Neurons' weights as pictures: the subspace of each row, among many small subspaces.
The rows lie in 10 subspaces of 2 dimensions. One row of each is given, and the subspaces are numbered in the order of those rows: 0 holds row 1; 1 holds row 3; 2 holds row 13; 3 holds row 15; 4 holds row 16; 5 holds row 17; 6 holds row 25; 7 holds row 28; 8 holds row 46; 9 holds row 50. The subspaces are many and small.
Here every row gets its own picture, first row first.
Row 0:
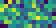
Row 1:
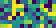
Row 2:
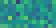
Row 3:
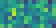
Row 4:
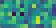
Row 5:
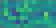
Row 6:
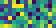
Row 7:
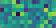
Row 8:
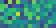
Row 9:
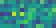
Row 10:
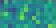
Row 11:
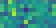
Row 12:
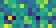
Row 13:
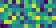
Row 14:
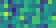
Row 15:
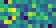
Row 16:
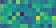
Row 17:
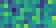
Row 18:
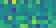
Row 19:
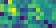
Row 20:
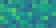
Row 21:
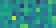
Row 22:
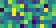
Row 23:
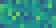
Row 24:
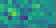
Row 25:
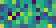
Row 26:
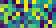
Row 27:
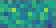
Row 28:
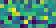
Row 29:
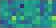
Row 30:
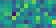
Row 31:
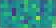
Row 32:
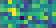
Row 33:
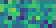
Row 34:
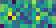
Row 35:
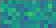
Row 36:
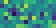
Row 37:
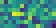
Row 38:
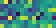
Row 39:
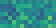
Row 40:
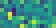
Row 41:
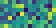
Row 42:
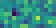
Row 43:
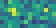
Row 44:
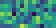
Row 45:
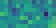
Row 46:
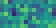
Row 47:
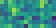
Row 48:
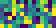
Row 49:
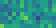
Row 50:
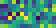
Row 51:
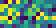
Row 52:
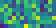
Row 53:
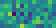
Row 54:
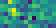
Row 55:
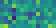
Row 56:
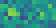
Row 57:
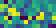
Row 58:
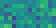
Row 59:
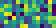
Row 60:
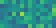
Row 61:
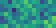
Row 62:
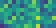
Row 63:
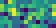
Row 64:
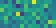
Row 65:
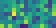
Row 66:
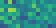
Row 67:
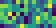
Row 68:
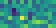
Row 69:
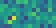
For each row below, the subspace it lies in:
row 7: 7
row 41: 0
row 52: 2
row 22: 7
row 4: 4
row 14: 5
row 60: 4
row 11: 8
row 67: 9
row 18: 7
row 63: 8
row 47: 5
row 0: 2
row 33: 8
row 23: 9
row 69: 3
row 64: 7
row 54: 1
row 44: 9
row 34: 6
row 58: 5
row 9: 4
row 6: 0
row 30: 6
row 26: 7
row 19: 8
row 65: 1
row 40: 7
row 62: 2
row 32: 1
